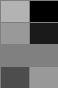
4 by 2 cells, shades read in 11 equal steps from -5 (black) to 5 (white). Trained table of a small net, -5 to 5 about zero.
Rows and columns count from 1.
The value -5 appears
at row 1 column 2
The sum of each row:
-3 -3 0 -1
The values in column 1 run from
-2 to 2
